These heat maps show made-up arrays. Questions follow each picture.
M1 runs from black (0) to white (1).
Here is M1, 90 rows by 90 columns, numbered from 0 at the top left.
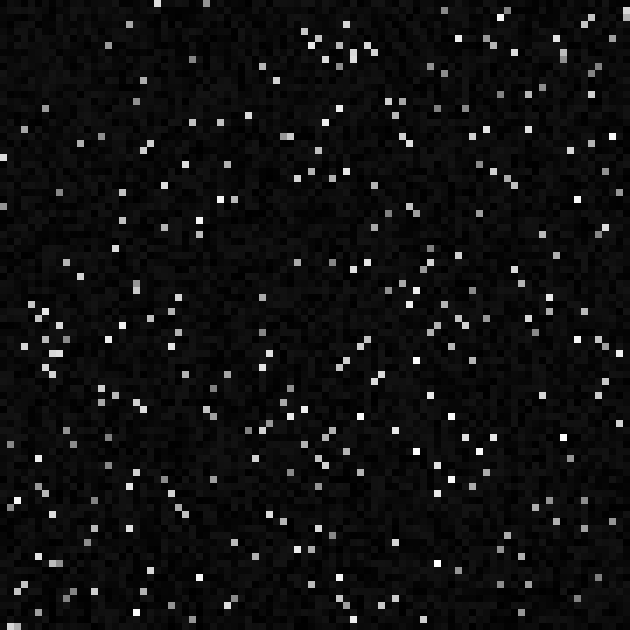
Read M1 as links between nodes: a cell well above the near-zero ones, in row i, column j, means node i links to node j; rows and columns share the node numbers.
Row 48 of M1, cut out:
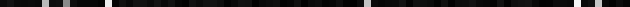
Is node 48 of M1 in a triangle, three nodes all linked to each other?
yes
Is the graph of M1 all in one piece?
no
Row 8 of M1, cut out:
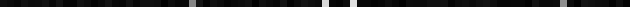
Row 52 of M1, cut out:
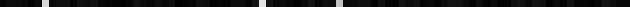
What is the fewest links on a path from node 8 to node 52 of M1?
5
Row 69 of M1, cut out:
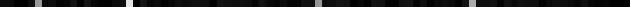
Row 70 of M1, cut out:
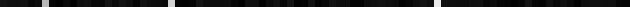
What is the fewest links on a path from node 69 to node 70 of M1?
5
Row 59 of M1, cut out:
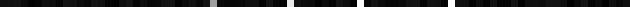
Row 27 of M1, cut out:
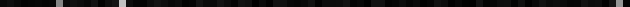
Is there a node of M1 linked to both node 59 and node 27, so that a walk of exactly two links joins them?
no
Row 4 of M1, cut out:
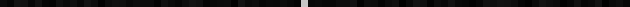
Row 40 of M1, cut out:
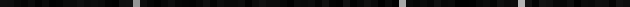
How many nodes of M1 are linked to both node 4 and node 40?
0
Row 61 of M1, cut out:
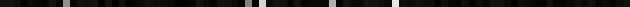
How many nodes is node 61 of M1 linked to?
5
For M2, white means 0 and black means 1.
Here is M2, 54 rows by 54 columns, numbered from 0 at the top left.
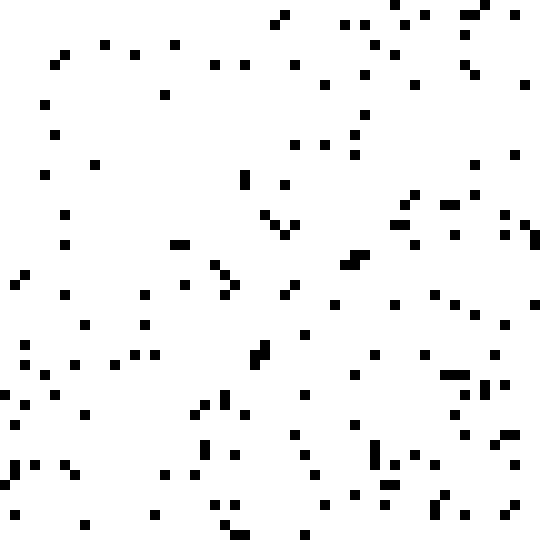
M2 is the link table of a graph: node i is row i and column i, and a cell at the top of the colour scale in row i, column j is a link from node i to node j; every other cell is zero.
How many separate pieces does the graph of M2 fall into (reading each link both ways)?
2
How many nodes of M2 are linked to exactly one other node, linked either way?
6
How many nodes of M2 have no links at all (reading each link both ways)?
1
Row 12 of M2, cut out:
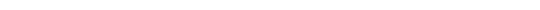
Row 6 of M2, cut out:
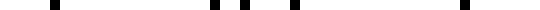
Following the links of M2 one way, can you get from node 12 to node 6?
no
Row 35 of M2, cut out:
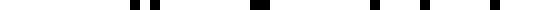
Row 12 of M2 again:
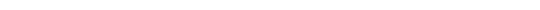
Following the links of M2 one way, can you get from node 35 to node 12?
no
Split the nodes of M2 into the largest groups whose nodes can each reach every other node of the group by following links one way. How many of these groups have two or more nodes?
1
